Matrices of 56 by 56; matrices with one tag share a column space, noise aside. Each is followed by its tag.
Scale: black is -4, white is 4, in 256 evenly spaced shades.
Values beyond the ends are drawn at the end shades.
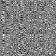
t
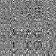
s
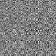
s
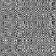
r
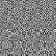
s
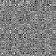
t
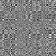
t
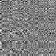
s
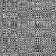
r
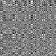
t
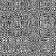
r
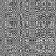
r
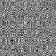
r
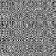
r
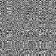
s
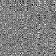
t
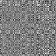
t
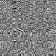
s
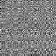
s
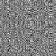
r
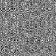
r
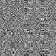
s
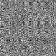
r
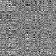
t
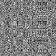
r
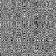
r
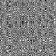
r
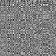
t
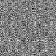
r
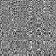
s
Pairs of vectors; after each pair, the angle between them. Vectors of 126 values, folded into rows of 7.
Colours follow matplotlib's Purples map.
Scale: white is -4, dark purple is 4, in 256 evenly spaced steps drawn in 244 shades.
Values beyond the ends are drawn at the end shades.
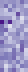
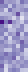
nearly parallel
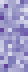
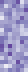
nearly opposite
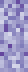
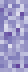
nearly opposite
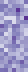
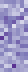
partly opposed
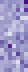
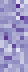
partly opposed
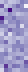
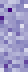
nearly parallel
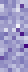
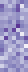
nearly opposite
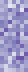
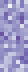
partly aligned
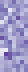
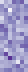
partly aligned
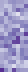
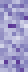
partly opposed
